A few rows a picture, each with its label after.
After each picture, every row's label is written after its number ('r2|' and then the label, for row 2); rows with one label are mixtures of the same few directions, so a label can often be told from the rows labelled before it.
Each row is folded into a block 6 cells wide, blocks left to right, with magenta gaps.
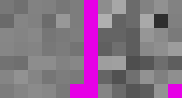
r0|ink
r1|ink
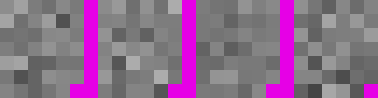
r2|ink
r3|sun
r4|ink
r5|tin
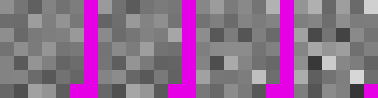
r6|tin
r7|tin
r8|sun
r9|sun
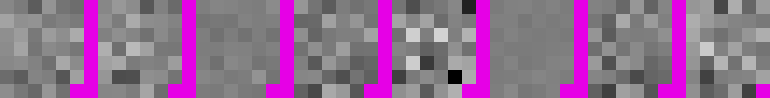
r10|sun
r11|ink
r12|sun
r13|tin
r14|sun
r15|tin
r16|tin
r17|sun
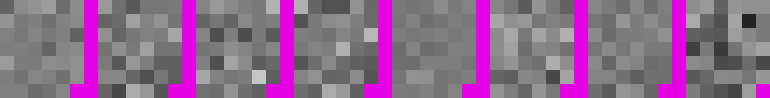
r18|tin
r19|tin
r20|sun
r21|tin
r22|ink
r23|sun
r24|tin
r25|ink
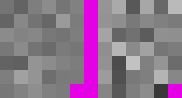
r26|ink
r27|sun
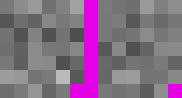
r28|sun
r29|ink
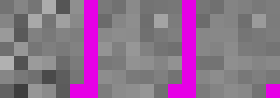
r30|tin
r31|ink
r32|ink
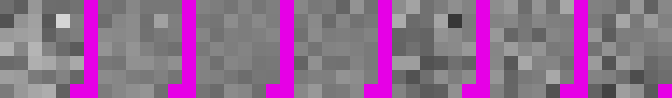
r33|ink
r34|ink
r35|tin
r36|tin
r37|ink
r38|sun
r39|tin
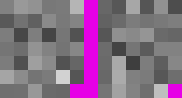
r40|sun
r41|sun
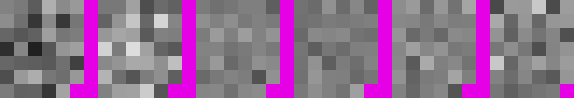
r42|ink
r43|ink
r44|sun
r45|sun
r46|sun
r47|tin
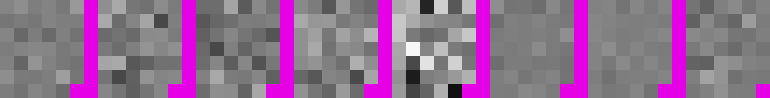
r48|sun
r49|ink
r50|sun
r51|sun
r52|sun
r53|tin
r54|sun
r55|ink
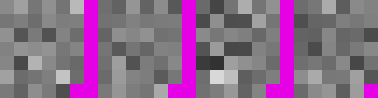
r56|sun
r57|sun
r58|ink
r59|sun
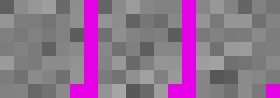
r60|tin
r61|tin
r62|ink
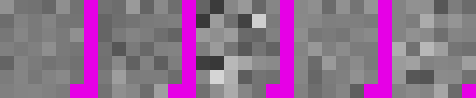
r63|tin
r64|sun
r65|ink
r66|sun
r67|ink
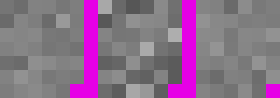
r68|ink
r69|tin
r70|sun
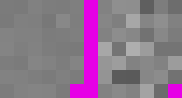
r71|ink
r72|ink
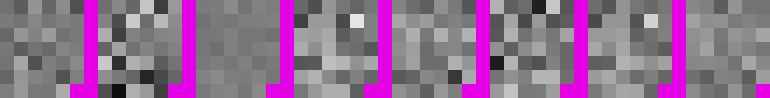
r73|sun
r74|tin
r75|sun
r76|ink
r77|sun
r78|tin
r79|ink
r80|sun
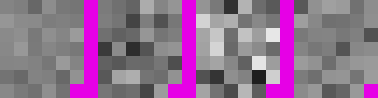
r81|sun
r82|ink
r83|sun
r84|tin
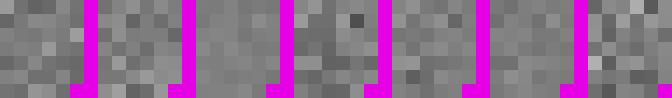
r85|tin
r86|tin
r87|ink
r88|ink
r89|ink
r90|ink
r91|tin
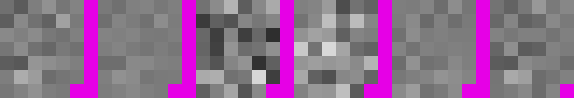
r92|ink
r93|ink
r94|sun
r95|ink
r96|tin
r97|ink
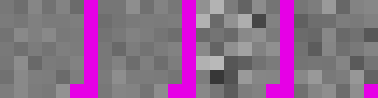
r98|sun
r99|sun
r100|ink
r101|sun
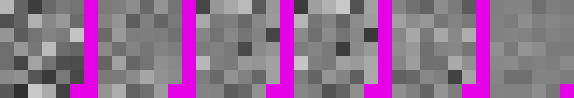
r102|tin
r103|tin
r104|tin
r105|tin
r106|sun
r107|ink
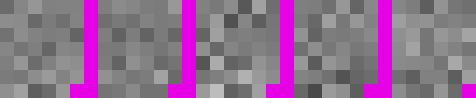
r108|tin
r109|sun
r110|tin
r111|tin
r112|sun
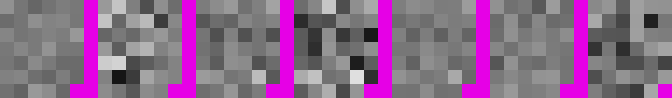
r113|tin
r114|ink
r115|sun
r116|sun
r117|sun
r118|tin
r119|ink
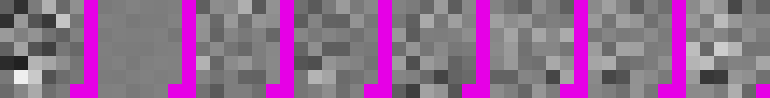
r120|ink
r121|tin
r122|tin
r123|ink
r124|tin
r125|sun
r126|ink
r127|ink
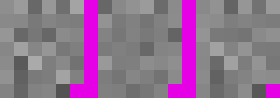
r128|sun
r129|tin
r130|sun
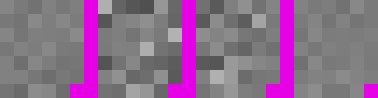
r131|tin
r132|tin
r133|ink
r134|tin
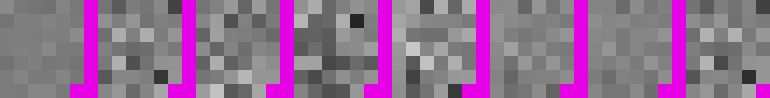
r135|tin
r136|sun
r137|tin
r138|ink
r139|sun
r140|sun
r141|sun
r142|sun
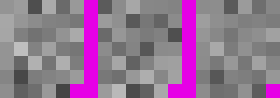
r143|sun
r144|tin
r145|sun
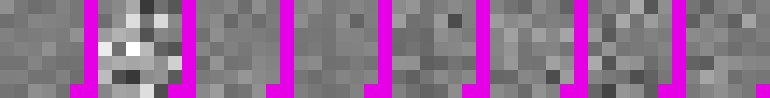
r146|tin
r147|ink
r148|tin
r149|ink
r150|ink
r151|sun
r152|tin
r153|ink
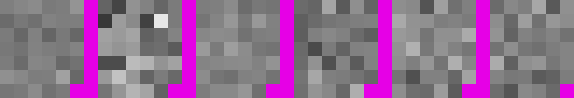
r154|sun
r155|ink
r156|ink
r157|sun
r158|sun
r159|tin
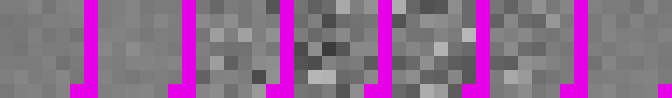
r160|sun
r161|ink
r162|sun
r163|ink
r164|tin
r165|ink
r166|tin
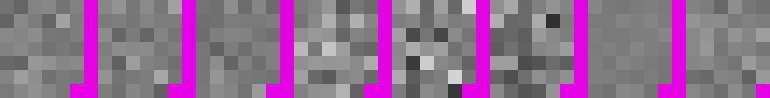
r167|ink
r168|sun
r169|sun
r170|ink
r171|sun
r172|ink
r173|tin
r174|sun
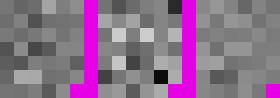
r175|ink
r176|sun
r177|ink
